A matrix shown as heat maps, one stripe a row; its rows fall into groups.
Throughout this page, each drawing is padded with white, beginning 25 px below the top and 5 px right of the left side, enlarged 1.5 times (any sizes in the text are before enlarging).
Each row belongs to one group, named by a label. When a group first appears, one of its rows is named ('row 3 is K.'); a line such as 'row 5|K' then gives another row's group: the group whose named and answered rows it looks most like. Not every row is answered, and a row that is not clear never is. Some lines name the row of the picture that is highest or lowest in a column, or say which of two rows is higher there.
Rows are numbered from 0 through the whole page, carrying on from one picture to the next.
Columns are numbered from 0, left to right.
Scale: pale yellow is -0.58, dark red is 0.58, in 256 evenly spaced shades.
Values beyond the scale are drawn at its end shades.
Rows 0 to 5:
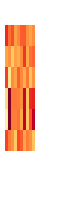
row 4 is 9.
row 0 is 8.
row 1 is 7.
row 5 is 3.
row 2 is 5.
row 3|9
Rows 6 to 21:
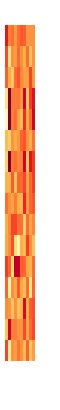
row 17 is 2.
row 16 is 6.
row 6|8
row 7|5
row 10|9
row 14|7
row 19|7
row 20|9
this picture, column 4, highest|17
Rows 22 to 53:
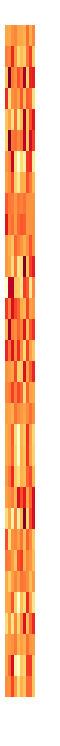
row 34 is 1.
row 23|6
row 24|9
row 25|5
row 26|7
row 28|6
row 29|6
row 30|8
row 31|8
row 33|7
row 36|9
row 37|3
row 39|3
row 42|6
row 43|6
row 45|7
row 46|5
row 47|3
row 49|6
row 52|6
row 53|6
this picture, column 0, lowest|34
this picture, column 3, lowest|52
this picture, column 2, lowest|45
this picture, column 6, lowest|28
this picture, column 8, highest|27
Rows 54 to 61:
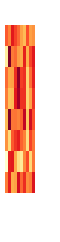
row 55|9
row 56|2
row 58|9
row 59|2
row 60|1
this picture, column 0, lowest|60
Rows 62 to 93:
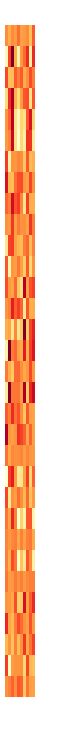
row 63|1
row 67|6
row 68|5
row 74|7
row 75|3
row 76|7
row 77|9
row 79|9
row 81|8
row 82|5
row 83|1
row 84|5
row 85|6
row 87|6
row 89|7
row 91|7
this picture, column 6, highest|76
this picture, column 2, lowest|76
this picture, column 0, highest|81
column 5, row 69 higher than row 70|Yes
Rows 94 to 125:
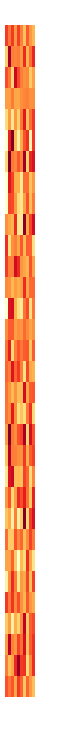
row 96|2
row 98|7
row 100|9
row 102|1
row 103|7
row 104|5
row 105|2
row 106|7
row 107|1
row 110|3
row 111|7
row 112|6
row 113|9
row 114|9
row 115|1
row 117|7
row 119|6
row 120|1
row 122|7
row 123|9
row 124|2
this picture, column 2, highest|99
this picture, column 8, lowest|99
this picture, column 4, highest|124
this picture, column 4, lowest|119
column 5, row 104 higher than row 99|Yes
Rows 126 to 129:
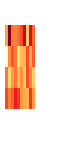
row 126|9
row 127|1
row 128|5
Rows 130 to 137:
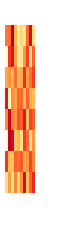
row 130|6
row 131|1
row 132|7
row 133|5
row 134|9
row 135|1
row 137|7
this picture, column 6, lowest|130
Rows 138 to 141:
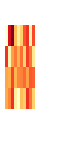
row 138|1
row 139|5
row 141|6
